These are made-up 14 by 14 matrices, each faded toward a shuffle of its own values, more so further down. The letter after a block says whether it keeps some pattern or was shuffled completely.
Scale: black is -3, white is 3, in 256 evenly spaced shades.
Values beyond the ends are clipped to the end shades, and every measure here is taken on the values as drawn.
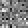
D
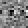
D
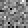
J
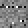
D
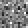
J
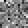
J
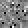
J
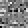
D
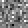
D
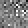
D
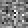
D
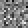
J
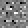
D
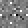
D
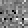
D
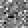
J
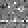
D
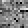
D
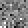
D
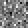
J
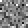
D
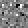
D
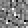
J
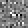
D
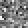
J
